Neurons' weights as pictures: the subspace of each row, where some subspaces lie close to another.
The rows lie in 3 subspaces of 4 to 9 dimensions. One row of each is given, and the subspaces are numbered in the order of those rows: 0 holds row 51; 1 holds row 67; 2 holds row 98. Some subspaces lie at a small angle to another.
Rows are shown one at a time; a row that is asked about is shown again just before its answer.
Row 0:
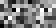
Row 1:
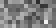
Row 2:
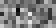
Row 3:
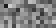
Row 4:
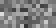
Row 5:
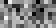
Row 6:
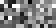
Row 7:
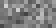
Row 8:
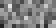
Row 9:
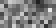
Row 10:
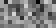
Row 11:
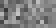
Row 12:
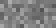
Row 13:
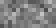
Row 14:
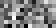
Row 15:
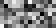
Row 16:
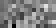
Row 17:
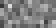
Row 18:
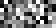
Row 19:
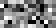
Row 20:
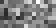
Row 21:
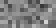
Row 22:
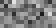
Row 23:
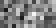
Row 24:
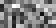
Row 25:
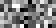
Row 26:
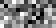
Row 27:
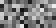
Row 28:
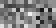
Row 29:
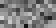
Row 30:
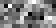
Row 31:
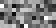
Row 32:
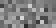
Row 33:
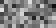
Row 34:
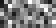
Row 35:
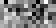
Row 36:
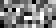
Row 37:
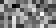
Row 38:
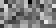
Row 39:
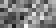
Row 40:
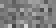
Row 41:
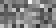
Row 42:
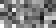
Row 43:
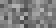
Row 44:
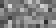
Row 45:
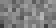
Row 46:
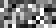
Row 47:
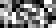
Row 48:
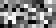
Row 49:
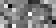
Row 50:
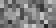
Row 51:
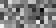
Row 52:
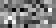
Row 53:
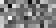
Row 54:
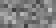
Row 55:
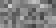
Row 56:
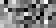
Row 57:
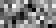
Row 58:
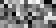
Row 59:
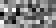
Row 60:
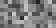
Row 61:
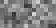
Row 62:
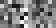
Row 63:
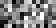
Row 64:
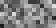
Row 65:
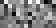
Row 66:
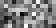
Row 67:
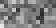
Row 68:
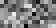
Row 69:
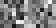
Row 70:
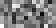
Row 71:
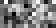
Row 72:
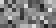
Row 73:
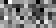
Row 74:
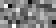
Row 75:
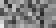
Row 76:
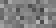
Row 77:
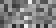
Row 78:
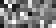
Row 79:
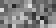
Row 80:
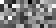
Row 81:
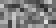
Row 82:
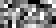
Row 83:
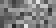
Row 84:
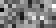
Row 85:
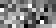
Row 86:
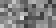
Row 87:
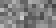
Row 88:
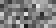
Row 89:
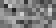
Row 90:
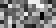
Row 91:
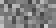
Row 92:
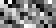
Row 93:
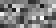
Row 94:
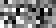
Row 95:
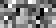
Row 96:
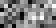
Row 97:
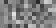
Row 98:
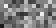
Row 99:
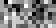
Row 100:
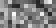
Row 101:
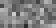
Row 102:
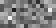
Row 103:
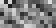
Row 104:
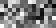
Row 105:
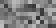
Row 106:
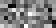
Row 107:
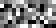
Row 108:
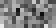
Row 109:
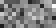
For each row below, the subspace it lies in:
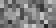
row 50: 1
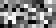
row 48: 1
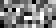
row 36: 2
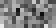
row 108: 1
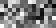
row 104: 0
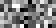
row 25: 2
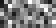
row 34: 1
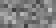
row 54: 1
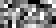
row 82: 2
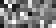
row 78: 1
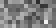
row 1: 2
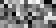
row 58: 2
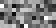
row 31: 2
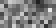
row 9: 2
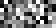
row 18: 0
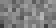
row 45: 1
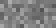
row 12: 0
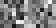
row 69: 2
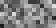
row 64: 0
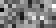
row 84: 0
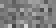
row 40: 2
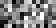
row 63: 1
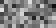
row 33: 0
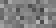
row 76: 0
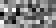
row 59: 2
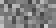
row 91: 1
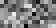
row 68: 0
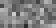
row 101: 1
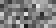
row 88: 2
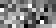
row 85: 0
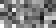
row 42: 1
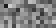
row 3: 2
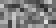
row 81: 1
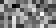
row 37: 1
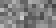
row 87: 0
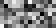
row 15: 2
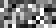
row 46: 1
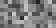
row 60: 0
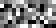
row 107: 1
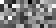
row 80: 1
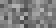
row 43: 0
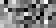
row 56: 0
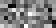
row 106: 2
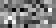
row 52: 1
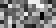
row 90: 2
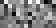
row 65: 2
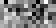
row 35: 0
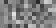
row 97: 2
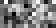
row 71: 0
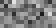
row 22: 1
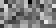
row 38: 2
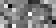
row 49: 2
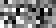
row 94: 1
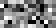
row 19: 1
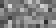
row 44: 1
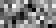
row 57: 2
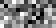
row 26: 1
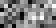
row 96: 0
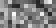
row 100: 1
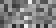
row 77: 2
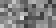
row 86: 0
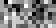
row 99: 0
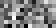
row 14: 2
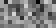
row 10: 0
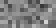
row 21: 2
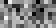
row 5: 0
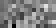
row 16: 2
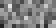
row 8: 1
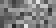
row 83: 2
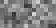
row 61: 0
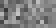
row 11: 2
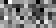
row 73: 0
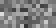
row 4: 2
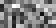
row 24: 1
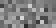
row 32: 0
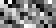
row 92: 1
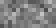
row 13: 1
